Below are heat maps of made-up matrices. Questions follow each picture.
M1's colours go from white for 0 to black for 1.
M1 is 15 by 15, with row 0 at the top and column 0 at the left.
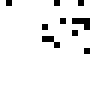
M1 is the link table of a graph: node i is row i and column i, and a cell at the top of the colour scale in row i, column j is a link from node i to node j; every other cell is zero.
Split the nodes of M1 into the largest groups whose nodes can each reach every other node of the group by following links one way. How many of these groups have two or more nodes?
0
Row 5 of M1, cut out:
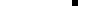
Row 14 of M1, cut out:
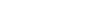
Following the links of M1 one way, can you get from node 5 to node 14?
no
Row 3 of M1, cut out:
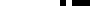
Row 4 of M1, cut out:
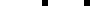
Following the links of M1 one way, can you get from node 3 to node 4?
no
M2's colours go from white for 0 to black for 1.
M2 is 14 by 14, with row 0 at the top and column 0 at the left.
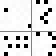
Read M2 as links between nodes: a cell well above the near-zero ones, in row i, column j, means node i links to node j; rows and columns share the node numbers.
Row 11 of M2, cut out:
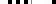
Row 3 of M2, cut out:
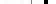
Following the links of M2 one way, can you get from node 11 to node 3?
no
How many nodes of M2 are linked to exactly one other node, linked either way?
4
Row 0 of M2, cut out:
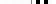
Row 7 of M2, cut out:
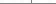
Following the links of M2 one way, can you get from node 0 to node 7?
yes
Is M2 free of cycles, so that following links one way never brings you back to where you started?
yes
